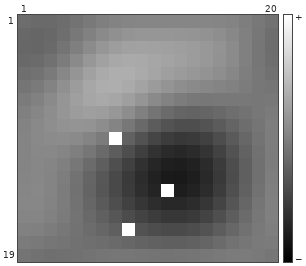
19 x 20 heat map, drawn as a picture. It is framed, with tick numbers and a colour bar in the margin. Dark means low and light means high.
Stripes: none. Roughest part: bottom middle. Odd rows or columns: none. Lone odd cells: 3, each higher than its neighbours.
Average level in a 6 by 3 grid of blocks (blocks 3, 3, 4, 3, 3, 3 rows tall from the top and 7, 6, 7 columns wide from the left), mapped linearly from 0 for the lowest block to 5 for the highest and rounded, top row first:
3 4 4 / 4 5 4 / 4 3 2 / 3 0 1 / 3 1 2 / 3 3 3
